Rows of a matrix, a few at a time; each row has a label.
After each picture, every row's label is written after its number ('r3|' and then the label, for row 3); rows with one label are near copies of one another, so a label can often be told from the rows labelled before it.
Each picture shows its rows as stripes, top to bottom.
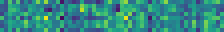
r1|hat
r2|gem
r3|gem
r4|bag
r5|hat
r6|bag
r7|bag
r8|hat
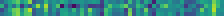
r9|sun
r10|hat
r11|sun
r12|sun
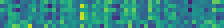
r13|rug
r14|gem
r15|rug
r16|gem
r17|gem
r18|bag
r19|sun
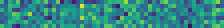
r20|hat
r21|gem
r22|rug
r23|sun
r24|gem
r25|bag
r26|rug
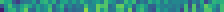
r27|rug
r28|bag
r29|bag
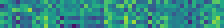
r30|rug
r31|bag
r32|sun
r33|rug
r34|hat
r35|rug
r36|hat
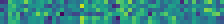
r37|bag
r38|gem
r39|bag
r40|hat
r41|gem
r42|gem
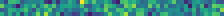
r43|gem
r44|rug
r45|bag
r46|hat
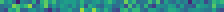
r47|rug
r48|sun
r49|gem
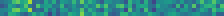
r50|sun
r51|bag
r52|sun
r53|gem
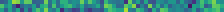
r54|sun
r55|rug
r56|hat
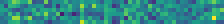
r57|sun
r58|gem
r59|rug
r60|hat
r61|sun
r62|gem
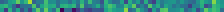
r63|sun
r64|rug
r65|hat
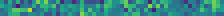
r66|hat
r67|rug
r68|sun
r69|gem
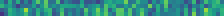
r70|hat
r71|rug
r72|bag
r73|bag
